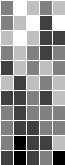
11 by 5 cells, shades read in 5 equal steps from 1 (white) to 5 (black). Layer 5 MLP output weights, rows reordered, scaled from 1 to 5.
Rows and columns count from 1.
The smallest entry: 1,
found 4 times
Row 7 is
4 4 3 4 2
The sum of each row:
11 11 13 15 14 13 17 16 17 18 21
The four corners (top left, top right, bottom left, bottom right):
3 2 4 5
